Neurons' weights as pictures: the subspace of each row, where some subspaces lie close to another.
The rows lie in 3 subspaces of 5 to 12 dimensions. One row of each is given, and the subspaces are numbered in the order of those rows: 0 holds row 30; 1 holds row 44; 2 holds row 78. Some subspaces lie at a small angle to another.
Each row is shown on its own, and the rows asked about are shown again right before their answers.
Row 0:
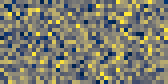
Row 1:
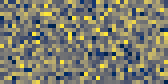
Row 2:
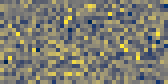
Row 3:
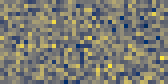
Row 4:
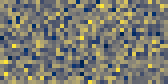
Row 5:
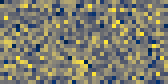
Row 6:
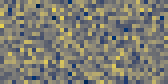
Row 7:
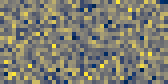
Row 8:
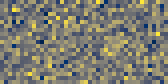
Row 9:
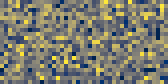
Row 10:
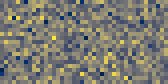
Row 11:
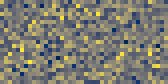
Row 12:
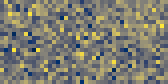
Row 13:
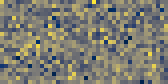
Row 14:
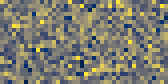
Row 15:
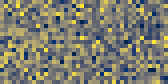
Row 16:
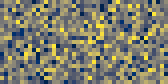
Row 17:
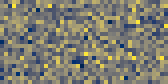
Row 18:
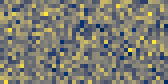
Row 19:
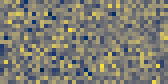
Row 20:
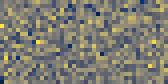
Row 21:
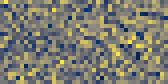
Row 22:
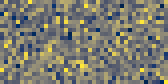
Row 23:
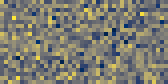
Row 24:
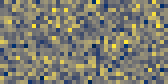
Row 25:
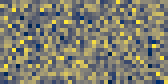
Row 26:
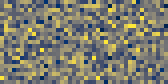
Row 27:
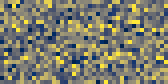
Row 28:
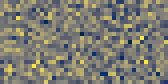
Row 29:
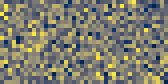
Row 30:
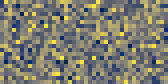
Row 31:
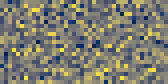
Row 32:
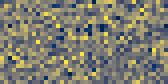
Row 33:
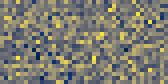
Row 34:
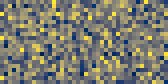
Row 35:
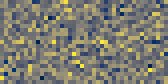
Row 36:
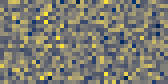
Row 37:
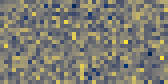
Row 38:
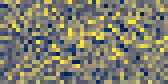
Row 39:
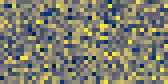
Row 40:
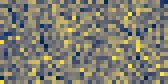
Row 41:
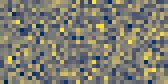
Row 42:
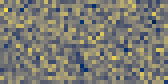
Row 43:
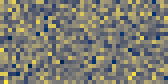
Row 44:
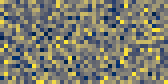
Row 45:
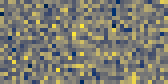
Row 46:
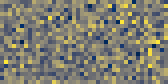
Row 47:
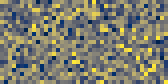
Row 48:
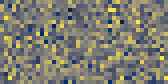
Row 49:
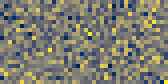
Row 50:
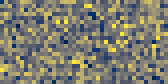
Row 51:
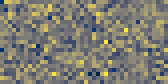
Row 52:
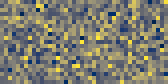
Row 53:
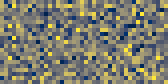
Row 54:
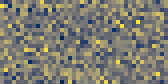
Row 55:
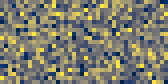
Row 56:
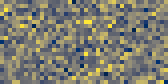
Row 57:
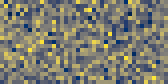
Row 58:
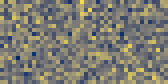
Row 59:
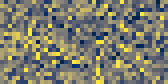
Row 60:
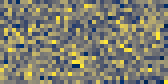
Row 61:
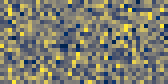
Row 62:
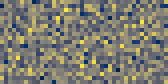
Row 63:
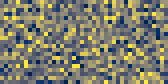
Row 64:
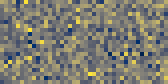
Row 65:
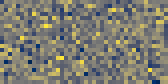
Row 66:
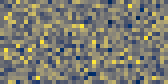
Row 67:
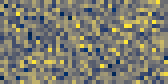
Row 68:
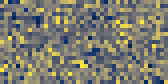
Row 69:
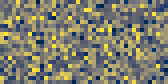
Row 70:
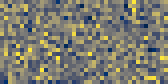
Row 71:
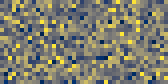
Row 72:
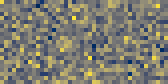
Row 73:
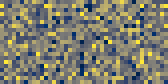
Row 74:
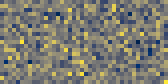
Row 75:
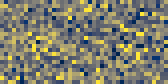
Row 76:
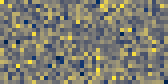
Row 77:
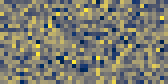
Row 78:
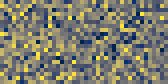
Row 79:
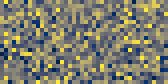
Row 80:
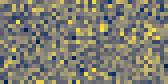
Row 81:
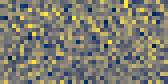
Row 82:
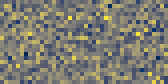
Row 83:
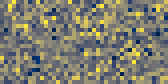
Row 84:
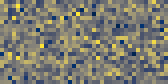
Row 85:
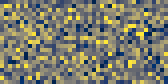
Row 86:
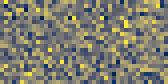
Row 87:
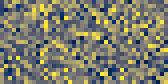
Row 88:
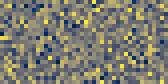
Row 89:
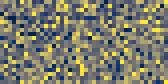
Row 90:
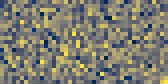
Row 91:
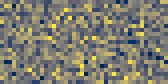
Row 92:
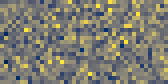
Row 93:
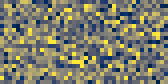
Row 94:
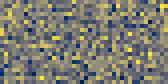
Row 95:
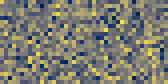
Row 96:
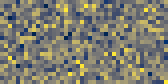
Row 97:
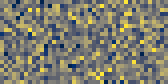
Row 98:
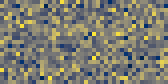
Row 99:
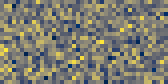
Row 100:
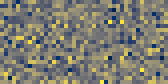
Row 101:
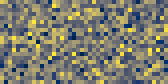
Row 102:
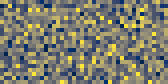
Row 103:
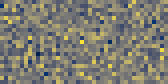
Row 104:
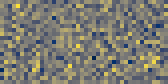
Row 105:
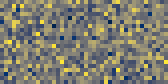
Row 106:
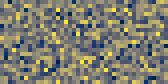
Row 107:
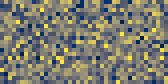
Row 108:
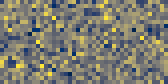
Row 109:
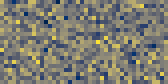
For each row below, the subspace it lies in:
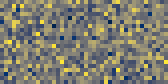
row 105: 1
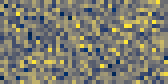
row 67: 1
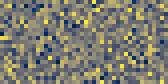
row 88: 0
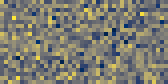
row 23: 2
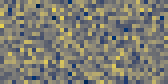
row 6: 0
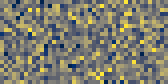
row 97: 0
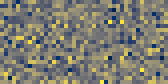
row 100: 1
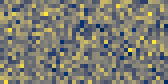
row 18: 0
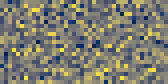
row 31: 0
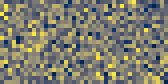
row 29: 0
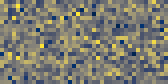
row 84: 0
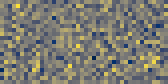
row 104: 0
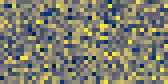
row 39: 1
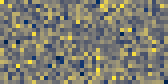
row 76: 0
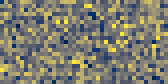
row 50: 1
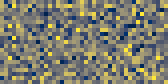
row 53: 1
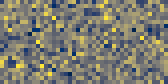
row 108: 0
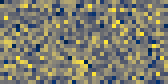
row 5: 1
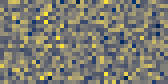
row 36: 0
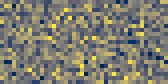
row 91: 1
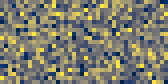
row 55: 1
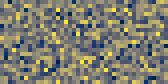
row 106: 0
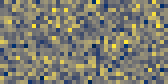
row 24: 0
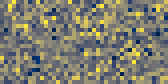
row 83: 0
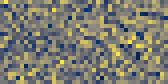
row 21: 2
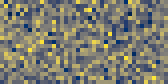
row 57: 0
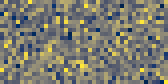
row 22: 1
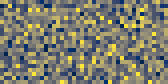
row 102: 1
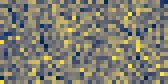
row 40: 0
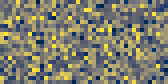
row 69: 0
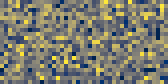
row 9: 0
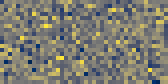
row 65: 0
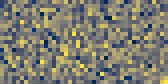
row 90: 0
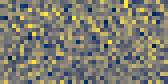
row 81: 1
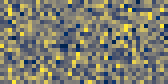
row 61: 0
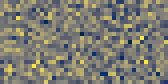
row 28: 0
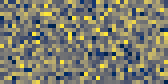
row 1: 1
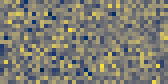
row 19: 0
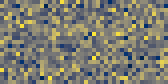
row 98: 0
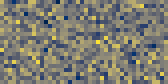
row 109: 0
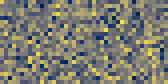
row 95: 1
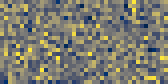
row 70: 0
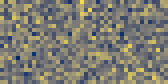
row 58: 1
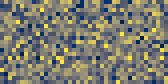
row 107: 1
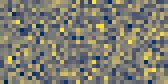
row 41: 1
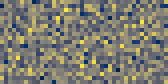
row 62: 1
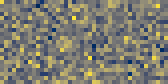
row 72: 0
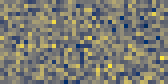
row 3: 0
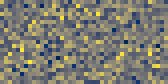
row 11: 0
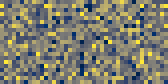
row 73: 1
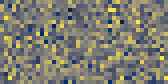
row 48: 1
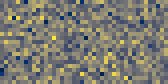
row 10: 0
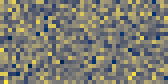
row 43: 1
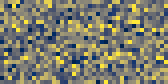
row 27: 1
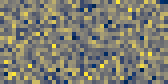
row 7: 1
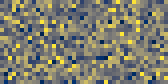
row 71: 1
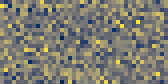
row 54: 1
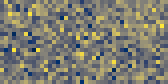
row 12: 0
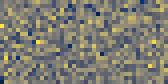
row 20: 0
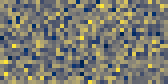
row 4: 0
